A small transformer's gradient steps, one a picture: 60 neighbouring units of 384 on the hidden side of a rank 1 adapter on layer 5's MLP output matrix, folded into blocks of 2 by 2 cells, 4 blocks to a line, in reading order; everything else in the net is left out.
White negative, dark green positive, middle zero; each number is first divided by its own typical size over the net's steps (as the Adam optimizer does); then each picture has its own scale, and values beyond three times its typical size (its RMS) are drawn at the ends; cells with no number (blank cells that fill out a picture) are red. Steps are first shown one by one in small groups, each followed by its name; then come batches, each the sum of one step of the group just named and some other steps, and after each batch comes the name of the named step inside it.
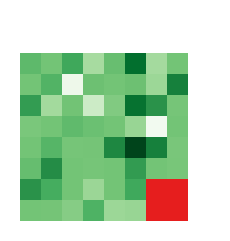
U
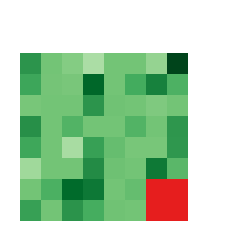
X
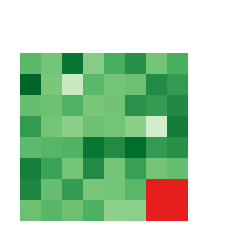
U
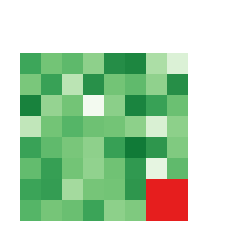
U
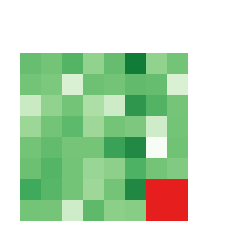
U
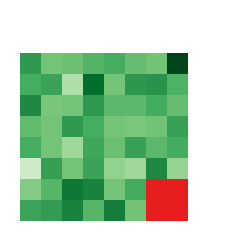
X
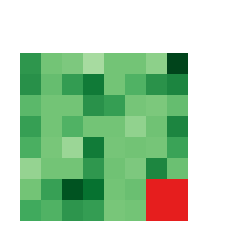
X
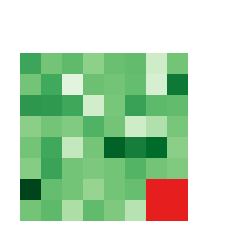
U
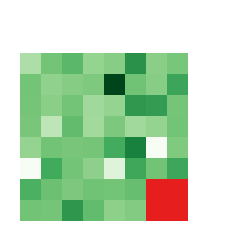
U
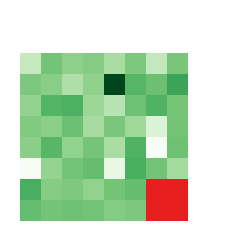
U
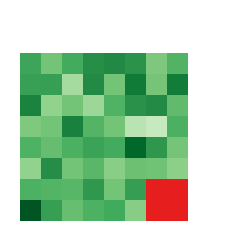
U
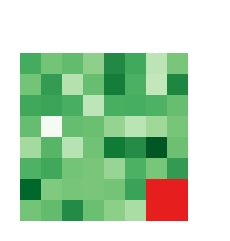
U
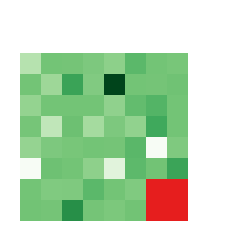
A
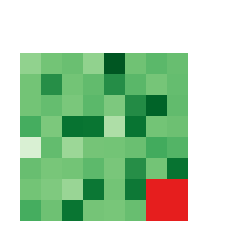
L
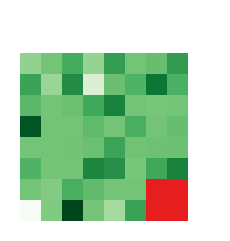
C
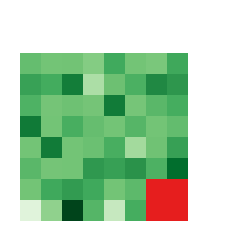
C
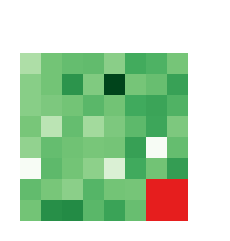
A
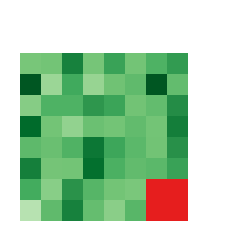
C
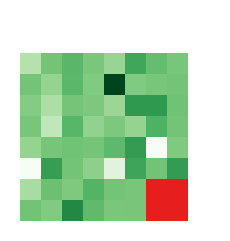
A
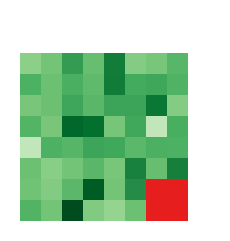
L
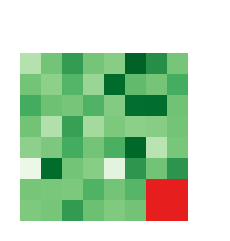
A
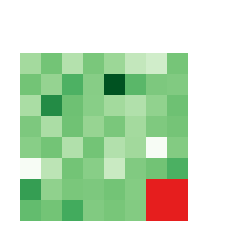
A
